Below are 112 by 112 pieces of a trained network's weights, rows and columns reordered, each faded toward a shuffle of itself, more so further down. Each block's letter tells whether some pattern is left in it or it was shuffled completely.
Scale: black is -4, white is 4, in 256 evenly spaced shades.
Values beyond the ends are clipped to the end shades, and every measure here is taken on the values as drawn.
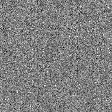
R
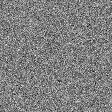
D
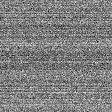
R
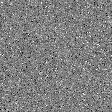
D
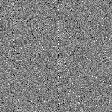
R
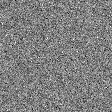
D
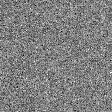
R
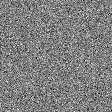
D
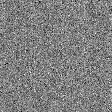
R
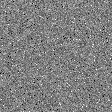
D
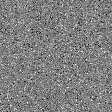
D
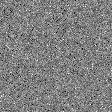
D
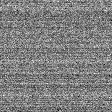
R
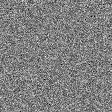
D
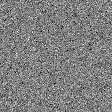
D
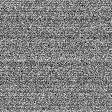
R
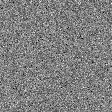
D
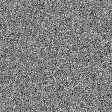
D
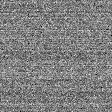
R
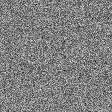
D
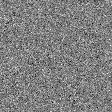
D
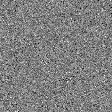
R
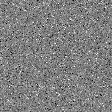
R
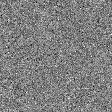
D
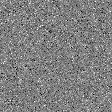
R
